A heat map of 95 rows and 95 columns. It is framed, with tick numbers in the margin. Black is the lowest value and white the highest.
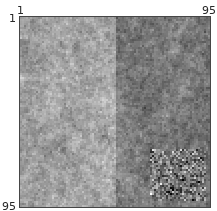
Odd patch: rougher, in the bottom right. Seam: vertical, 50% of the way across, the left part higher. Roughest part: bottom right.
